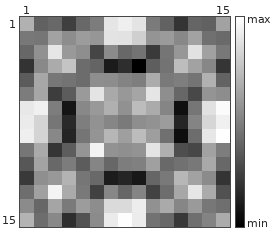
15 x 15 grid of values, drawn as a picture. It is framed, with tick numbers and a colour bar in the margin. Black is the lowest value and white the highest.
Seam: none. Slope: none. Histogram: bell-shaped. Rings: centred on the centre.
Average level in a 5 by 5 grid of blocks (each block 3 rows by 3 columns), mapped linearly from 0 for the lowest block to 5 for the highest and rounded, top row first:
21512
12021
50305
12021
31512
